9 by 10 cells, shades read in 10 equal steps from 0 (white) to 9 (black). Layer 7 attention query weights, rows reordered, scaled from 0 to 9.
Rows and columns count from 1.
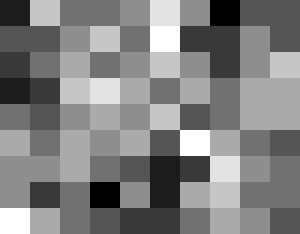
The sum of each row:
50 47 43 40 41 38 47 52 46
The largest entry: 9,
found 2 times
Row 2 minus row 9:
6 3 -1 -4 -2 -7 2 4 0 0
